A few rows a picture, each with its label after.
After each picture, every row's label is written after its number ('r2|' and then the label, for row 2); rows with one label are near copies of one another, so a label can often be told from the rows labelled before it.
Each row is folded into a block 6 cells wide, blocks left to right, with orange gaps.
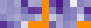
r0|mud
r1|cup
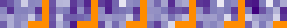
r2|cup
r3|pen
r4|cup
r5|mud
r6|cup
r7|cup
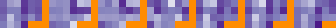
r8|pen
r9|mud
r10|mud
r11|cup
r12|pen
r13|pen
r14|pen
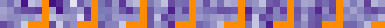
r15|mud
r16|cup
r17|mud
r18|pen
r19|mud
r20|pen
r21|pen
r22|mud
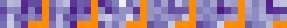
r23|pen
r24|pen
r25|cup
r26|mud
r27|mud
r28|mud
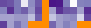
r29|cup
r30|cup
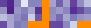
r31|cup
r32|mud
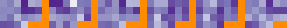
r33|mud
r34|cup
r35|mud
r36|pen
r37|pen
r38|mud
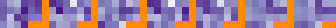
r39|pen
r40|cup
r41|mud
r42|cup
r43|cup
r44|mud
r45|mud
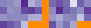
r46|mud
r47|cup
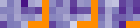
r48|mud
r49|mud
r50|pen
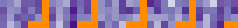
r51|pen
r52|pen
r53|mud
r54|cup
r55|pen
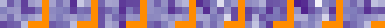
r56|mud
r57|mud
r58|pen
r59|mud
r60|cup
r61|pen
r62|cup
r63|mud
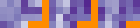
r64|mud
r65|pen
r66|pen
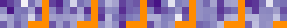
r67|cup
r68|cup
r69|pen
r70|cup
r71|mud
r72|cup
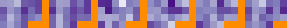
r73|pen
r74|pen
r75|cup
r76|mud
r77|mud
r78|pen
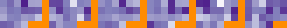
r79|mud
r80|cup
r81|mud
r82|mud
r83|cup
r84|pen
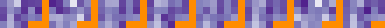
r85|pen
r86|cup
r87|pen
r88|pen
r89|pen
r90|pen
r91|cup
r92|pen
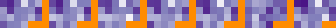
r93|cup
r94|cup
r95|cup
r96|cup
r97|cup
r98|pen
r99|cup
